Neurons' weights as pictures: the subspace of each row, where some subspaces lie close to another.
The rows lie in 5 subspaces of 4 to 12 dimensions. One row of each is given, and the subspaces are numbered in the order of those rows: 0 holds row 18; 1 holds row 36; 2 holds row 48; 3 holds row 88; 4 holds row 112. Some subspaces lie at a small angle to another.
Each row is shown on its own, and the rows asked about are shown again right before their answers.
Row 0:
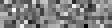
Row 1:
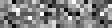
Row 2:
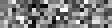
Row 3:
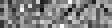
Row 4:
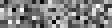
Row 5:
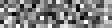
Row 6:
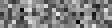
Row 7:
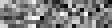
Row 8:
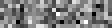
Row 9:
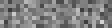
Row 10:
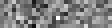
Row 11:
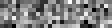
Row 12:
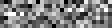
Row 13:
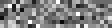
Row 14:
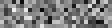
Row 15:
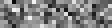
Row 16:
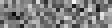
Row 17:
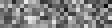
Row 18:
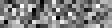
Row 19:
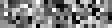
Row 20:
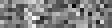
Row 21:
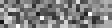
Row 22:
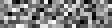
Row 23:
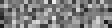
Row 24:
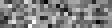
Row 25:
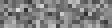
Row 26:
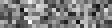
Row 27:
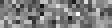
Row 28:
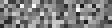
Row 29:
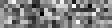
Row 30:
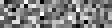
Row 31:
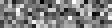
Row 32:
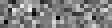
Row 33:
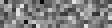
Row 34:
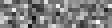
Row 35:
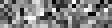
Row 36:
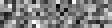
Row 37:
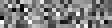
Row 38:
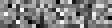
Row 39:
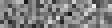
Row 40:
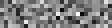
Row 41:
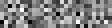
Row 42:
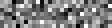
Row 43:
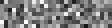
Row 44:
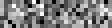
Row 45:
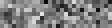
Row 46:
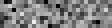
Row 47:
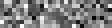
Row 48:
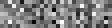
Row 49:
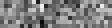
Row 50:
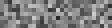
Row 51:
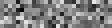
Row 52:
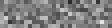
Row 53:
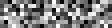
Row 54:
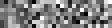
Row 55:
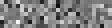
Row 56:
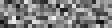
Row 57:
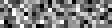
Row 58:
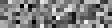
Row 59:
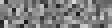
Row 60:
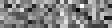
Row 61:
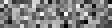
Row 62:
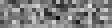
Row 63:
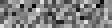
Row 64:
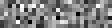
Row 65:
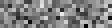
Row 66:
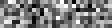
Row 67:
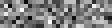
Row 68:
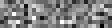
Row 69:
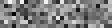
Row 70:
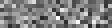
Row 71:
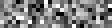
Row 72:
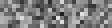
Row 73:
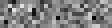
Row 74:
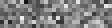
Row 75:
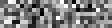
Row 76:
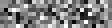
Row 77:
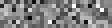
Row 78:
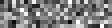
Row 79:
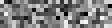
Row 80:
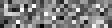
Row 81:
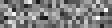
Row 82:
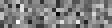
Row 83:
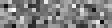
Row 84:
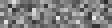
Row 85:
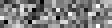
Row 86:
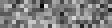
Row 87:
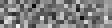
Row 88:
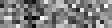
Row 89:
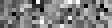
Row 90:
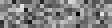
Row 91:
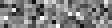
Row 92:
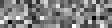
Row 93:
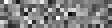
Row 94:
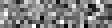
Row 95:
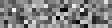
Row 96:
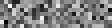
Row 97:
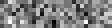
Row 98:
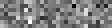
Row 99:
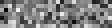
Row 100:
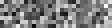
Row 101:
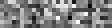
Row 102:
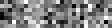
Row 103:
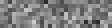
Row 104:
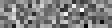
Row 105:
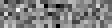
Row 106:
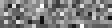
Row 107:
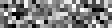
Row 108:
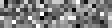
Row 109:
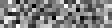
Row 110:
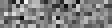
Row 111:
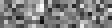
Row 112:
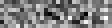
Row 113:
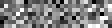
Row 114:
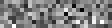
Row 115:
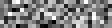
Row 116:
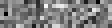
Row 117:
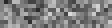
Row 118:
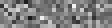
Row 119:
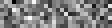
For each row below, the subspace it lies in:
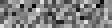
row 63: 4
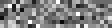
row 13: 2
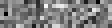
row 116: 2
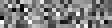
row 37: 0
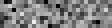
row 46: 1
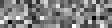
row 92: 1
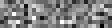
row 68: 1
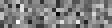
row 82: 0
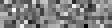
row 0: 3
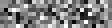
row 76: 2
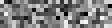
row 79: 4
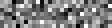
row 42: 1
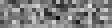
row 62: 4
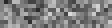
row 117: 0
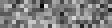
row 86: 1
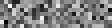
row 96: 0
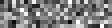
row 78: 1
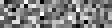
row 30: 2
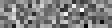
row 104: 1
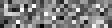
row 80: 2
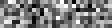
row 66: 4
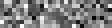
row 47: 1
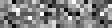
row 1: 3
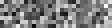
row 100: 2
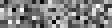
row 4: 2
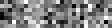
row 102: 2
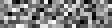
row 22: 4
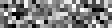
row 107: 1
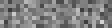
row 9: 3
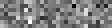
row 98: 2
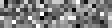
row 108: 2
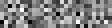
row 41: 0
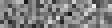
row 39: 2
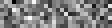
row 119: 3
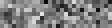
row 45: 1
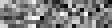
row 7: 1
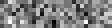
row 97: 2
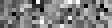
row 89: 1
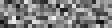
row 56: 1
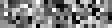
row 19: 2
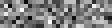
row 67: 2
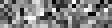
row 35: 4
